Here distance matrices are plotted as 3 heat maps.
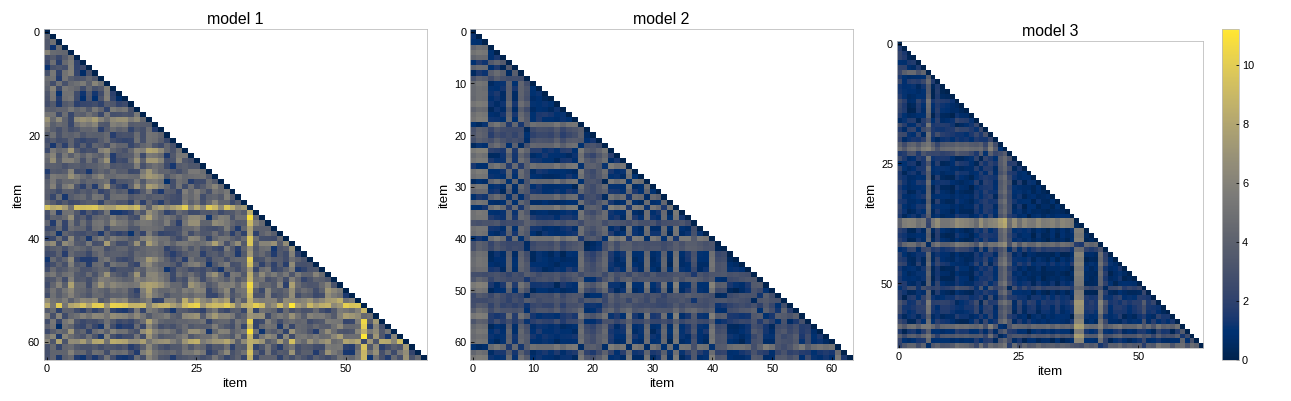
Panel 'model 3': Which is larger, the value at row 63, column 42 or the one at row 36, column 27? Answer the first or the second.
the first
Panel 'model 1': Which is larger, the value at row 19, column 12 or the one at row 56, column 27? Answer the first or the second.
the first
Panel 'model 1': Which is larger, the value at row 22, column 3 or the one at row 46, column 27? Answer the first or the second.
the second
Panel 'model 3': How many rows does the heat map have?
64
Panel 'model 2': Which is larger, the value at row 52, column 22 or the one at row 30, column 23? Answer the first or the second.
the first
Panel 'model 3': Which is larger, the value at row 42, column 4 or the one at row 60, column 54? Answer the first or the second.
the first
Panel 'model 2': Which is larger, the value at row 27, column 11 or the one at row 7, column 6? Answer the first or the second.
the second
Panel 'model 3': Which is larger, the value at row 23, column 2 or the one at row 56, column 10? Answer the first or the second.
the first
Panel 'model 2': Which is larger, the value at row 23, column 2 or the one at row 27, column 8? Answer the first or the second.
the first
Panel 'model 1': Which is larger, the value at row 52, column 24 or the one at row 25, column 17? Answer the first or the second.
the second
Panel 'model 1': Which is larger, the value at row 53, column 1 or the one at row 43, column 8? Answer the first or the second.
the first
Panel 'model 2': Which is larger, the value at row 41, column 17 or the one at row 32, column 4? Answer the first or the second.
the second
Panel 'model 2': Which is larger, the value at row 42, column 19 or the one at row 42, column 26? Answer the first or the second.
the second
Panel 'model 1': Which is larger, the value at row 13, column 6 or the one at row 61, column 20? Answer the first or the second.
the second
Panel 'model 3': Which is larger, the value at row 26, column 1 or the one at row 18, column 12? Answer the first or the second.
the second
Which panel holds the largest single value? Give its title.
model 1
